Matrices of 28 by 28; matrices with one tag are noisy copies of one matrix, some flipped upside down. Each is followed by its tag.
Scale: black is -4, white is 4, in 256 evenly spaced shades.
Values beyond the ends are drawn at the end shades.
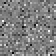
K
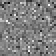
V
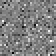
K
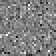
V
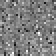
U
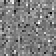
U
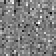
U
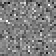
V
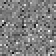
K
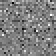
K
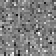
U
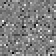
K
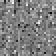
U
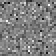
V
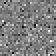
K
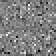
V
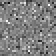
V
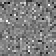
V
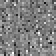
U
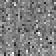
U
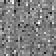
U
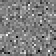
V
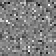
V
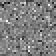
V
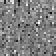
U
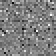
K
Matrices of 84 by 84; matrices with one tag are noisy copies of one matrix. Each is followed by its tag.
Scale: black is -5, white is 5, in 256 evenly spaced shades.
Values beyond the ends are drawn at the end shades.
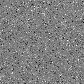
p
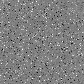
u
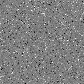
p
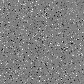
u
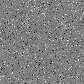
p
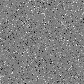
p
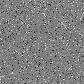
p
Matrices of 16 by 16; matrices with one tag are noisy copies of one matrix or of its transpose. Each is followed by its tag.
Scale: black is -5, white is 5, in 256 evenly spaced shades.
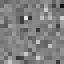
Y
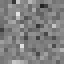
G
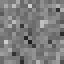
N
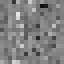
G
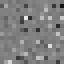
Y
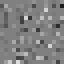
Y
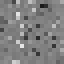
G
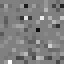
Y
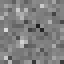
N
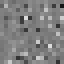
Y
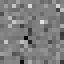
N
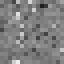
G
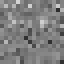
N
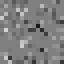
N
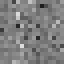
G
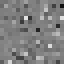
Y
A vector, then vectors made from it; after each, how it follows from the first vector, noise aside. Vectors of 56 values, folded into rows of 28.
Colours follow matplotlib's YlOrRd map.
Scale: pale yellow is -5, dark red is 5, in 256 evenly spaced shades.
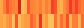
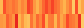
wrapped around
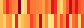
scaled up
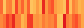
reversed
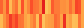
wrapped around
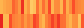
wrapped around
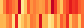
scaled up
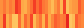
wrapped around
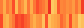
wrapped around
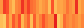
wrapped around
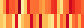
scaled up
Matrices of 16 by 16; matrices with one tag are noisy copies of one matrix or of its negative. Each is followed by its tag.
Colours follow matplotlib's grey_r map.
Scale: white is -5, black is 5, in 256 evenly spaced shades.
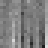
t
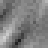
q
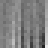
t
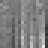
t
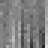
t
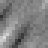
q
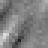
q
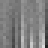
t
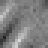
q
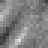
q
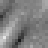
q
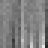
t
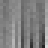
t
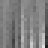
t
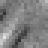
q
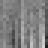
t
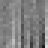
t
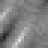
q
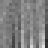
t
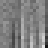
t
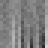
t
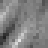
q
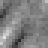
q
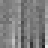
t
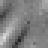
q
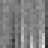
t
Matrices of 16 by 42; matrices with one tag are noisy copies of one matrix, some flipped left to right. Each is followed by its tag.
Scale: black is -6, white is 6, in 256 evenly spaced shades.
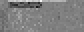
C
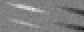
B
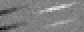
B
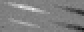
B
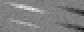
B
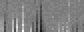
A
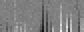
A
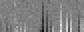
A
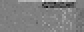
C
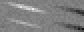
B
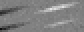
B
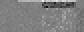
C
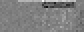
C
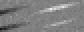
B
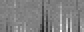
A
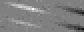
B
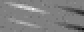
B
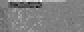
C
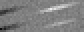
B
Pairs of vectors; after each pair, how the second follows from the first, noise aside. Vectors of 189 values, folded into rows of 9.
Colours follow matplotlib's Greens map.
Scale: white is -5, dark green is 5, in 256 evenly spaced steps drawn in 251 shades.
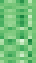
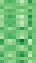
negated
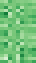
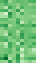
negated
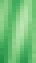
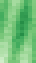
negated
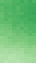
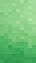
negated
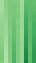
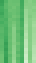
negated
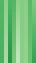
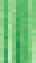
negated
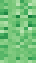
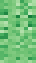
copied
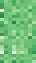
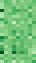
negated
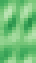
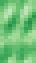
copied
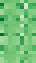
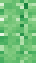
negated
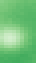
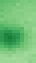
negated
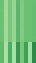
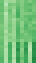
copied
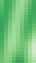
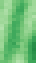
negated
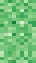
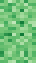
negated
